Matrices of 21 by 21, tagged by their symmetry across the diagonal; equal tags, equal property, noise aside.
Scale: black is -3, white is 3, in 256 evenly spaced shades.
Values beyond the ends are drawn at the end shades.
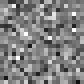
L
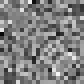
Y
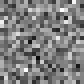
L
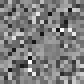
Y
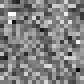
L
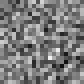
Y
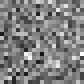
L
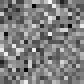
Y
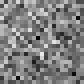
Y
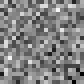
Y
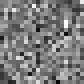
L
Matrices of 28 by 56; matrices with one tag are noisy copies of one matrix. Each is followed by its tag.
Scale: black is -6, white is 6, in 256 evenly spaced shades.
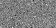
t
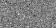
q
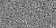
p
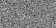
q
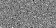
t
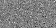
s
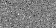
q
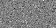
p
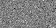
p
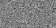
p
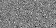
s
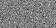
s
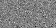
s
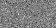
q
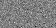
s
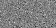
s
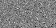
s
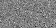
s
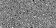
t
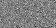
s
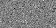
p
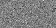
p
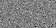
s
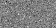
q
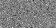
t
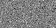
p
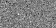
q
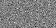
s
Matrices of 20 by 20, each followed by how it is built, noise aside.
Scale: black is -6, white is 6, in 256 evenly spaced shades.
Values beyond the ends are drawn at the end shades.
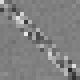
banded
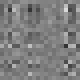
low rank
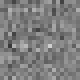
low rank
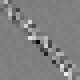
banded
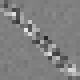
banded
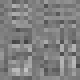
low rank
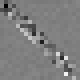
banded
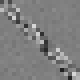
banded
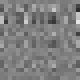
low rank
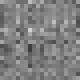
low rank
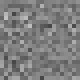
low rank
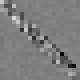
banded
